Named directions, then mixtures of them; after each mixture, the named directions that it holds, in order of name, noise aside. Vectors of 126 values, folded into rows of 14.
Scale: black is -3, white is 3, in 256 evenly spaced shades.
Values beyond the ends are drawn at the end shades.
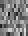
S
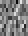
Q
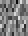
Q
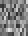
Q, S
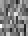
Q, S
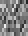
Q, S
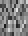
Q, S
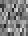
Q, S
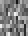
Q, S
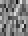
Q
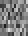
Q, S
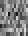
S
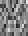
Q, S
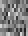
S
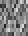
Q, S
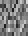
Q, S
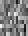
Q, S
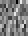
Q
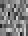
S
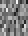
Q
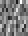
Q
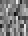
Q, S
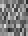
Q, S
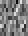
Q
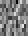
Q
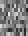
S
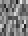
Q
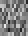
Q, S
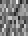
Q
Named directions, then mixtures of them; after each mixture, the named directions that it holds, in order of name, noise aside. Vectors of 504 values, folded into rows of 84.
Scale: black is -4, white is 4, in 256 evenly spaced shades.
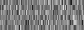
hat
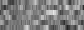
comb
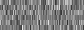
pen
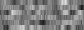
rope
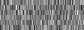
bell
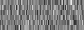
hat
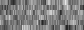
comb, pen, rope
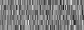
hat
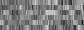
comb, hat, rope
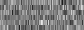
hat, rope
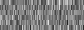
pen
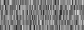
bell, pen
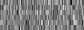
hat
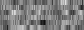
rope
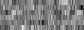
bell, pen, rope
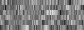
bell, comb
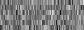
bell, comb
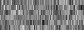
bell, hat, rope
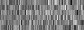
bell, comb, hat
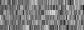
bell, comb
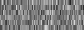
bell, comb, hat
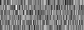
bell, pen
